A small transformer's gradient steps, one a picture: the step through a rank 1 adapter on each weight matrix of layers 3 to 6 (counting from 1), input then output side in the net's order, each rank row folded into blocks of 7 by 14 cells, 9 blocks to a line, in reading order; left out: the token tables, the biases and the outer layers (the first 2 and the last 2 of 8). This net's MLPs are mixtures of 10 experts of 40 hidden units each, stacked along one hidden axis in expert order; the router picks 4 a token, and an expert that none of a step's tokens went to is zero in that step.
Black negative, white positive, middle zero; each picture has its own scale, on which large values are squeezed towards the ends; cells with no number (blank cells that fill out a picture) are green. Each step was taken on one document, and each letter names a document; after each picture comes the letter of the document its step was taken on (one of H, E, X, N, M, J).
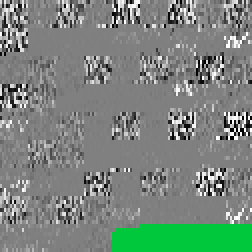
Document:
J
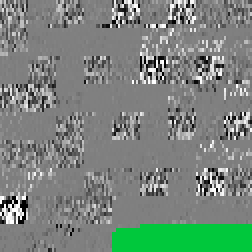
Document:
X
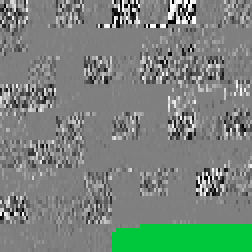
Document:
X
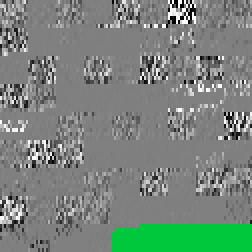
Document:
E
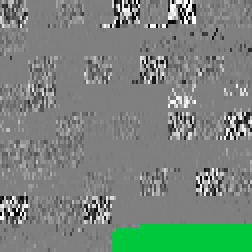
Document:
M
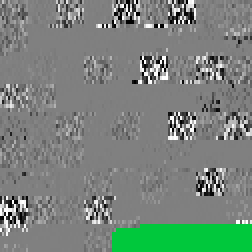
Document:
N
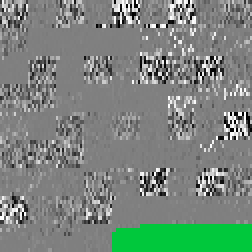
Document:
X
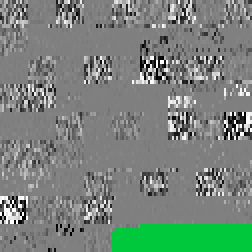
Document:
M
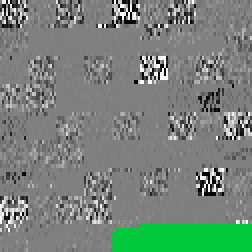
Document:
N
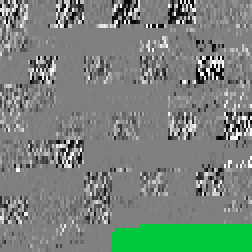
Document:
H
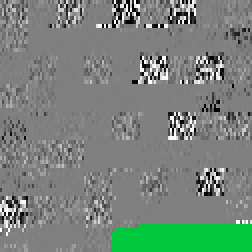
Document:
N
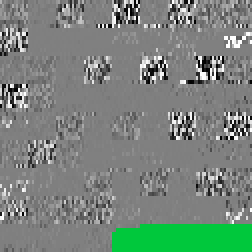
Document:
J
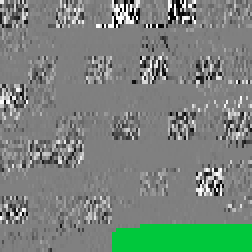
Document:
H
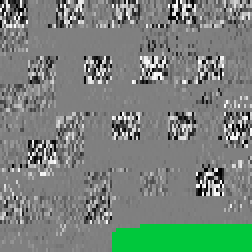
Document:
H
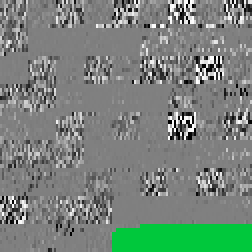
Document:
X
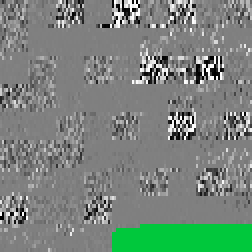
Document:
X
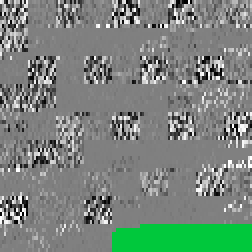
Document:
H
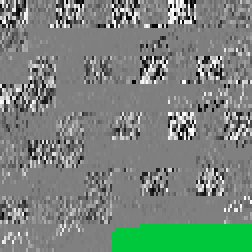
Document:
H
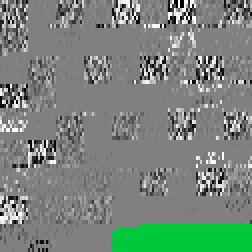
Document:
E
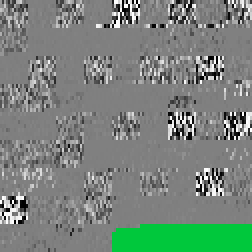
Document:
M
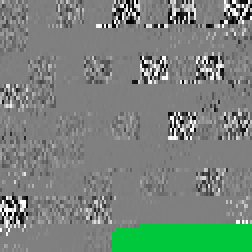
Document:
N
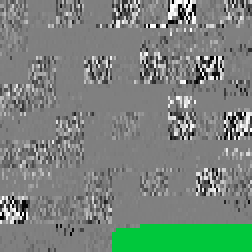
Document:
M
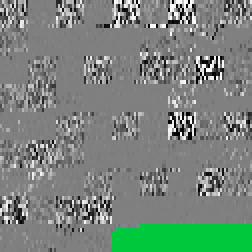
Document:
M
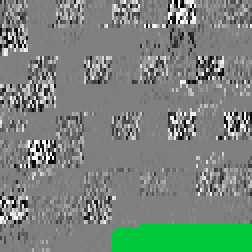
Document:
E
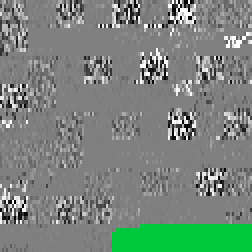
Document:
J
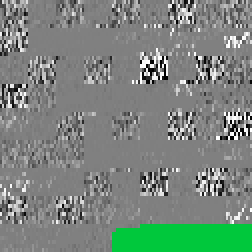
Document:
J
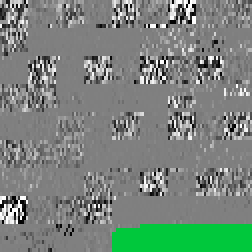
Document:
X
